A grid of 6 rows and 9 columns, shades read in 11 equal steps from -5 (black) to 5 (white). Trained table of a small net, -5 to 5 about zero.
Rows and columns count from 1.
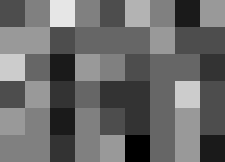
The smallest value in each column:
-2 -1 -4 -1 -3 -5 -1 -4 -4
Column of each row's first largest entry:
3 1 1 8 1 5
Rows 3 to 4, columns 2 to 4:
-1 -4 1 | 1 -3 -1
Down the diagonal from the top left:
-2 1 -4 -1 -2 -5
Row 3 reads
3 -1 -4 1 0 -2 -1 -1 -3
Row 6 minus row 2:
-1 -1 -1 1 2 -4 -2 3 -2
